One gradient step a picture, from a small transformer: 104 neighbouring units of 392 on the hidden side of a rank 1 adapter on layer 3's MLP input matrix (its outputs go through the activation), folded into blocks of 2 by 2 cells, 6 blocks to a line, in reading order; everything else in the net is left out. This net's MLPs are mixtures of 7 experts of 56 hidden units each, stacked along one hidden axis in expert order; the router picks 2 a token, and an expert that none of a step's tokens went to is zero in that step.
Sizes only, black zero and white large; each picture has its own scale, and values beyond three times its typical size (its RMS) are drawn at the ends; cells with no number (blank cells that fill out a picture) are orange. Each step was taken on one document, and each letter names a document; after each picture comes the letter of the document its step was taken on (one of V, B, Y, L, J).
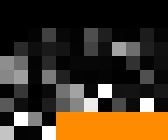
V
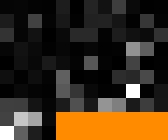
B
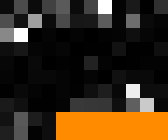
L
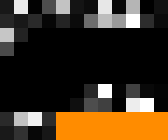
L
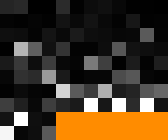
V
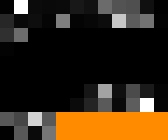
L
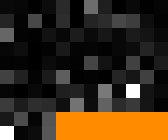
B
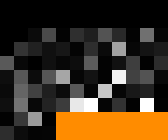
V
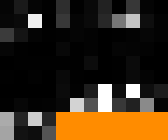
B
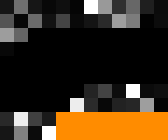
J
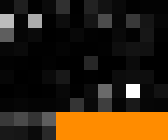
B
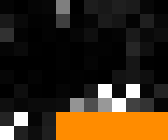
B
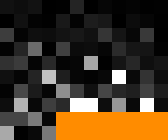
V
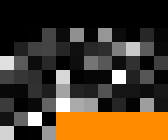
V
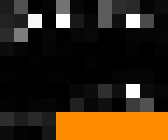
L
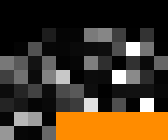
V
